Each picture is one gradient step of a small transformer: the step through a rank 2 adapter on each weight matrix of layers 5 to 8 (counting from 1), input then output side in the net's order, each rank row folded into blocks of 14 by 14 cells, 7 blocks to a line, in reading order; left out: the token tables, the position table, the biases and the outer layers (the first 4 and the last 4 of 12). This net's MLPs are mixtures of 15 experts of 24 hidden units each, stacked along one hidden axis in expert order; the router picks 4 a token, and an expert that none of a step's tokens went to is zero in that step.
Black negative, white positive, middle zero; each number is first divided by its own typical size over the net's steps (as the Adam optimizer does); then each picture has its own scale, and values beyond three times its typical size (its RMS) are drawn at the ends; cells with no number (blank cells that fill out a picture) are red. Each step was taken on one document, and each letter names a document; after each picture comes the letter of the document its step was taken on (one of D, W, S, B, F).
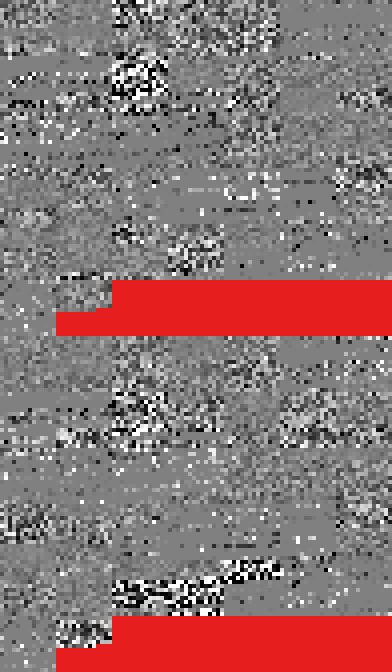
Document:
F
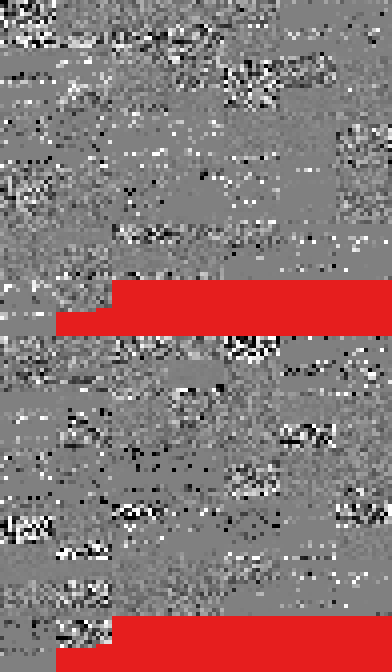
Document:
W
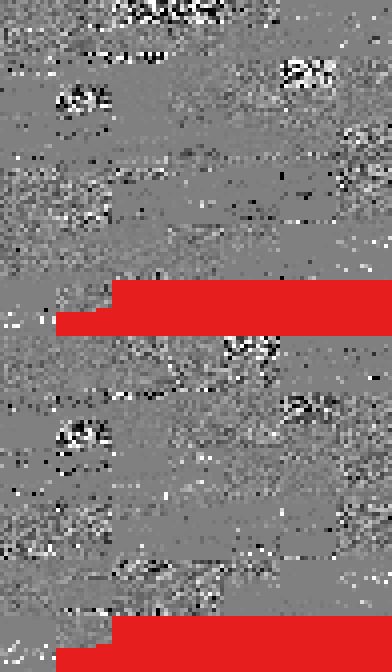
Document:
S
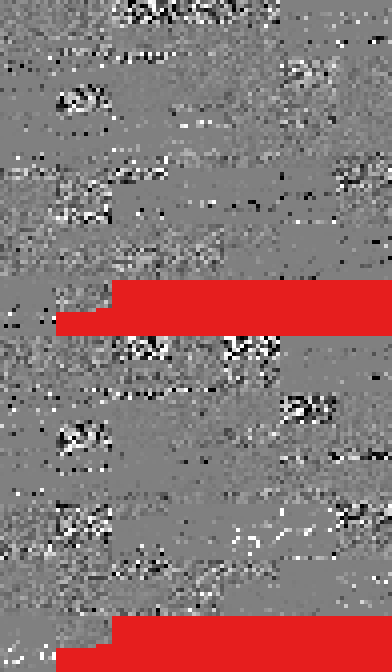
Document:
S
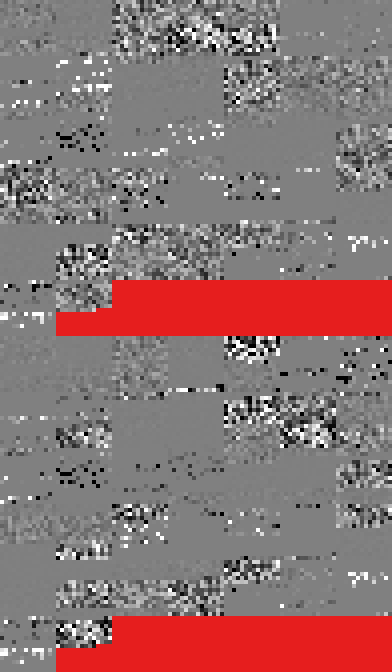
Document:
W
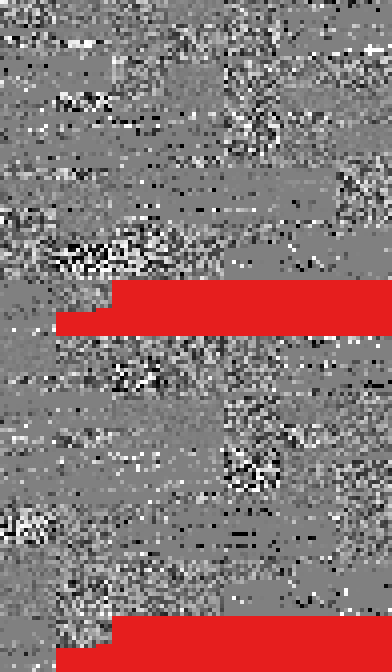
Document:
F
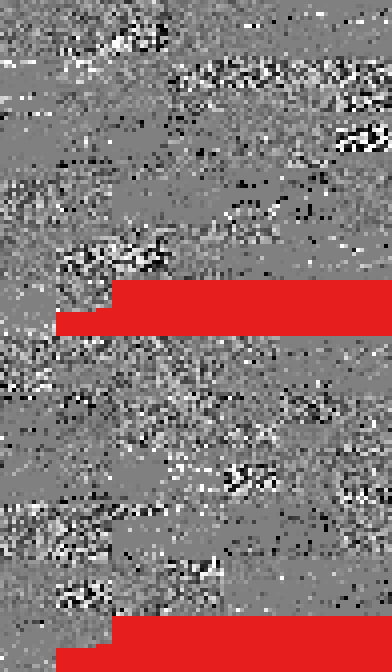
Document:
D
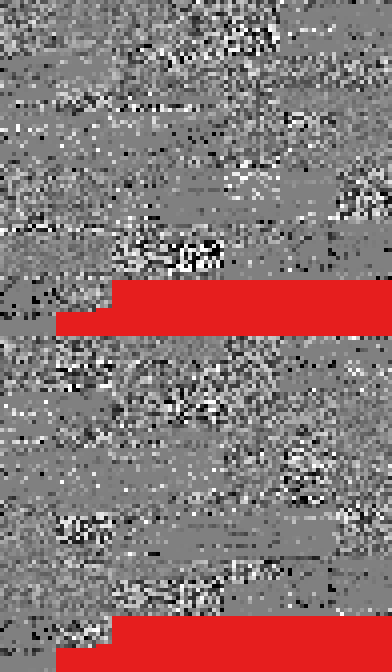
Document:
F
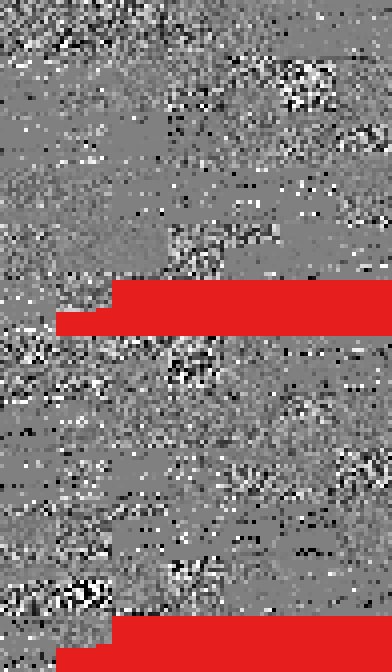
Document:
D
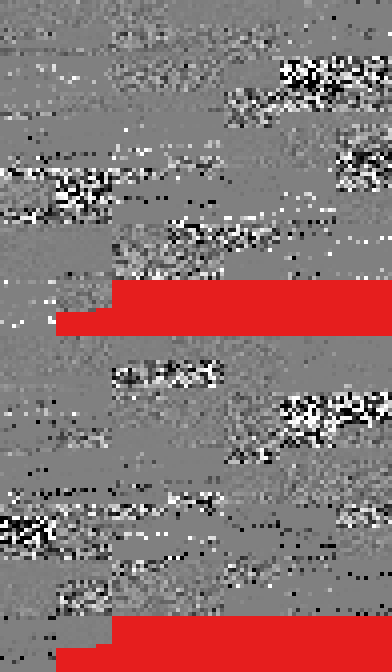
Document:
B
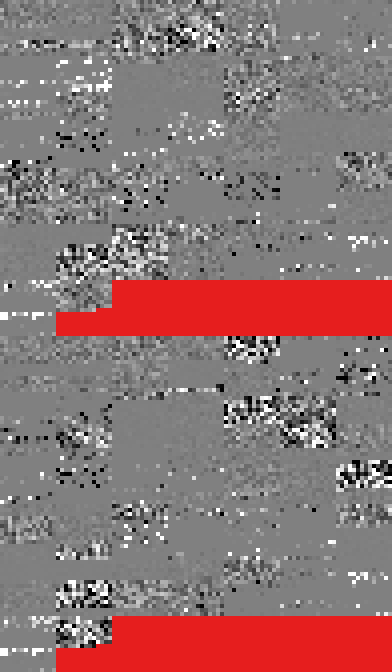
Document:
W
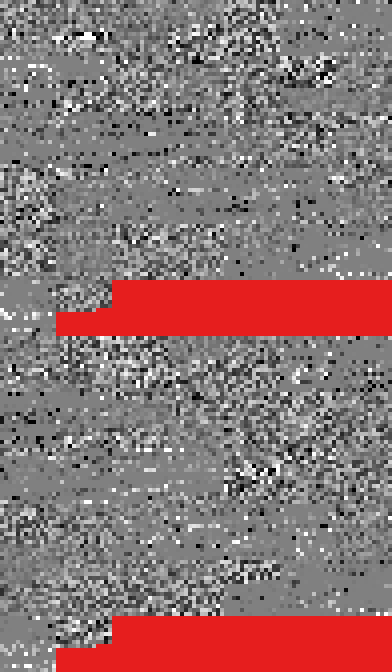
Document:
F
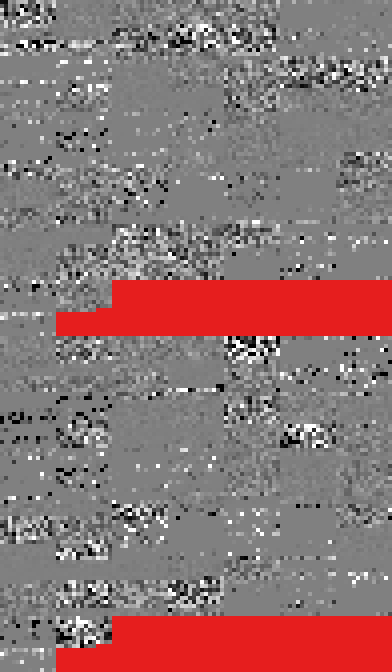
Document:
W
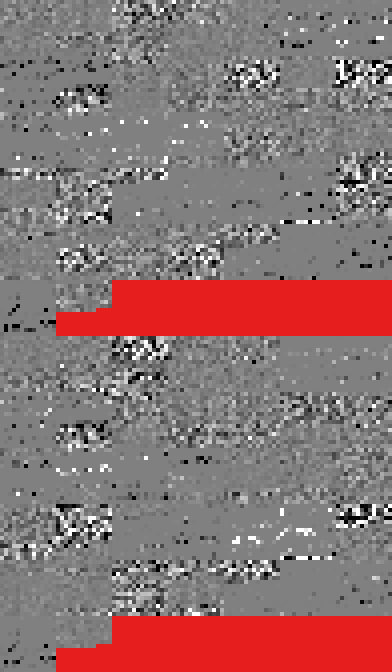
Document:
S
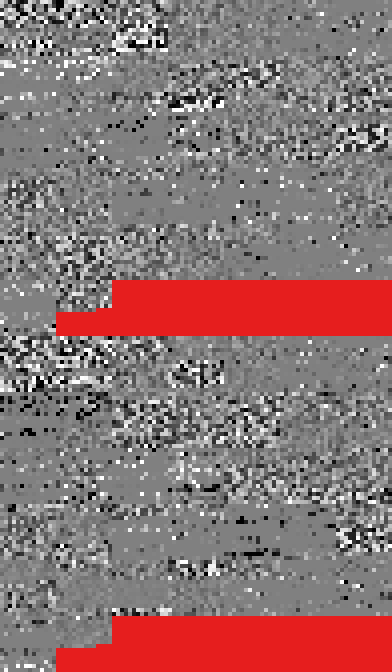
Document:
D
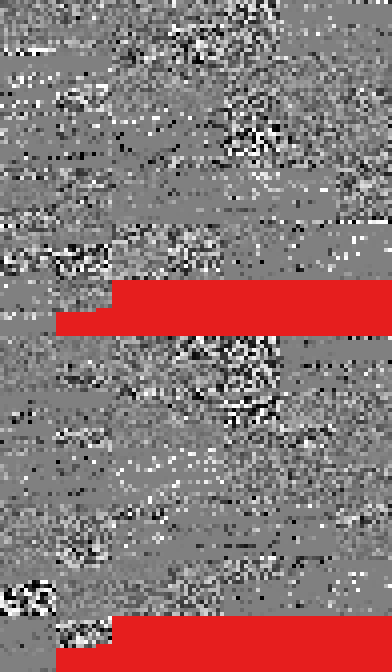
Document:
F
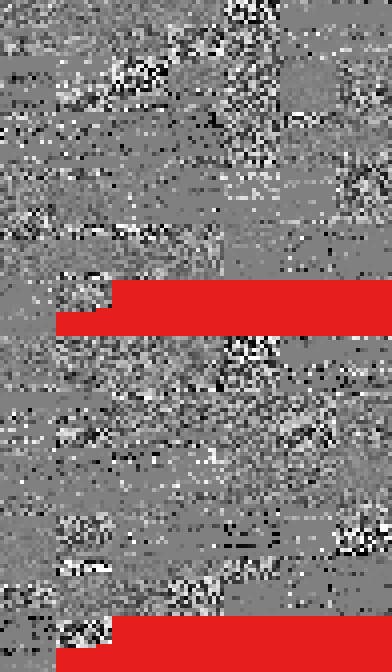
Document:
F
